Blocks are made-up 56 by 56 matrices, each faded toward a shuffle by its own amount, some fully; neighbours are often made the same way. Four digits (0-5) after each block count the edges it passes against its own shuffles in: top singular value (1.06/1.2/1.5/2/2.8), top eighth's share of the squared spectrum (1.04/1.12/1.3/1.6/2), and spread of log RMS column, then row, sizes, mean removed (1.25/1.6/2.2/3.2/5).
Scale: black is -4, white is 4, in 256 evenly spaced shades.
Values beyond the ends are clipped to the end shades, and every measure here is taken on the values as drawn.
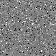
2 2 0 0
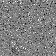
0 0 0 0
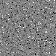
2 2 0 0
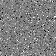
1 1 0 0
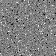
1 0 0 0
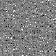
3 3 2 1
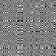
5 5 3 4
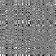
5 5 3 3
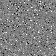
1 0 0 0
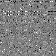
3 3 0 2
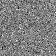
0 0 0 0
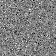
1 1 0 0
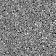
1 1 0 0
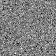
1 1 0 0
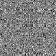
3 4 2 2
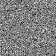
2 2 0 0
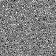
2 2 0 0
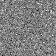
1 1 0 0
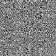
3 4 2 2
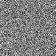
3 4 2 1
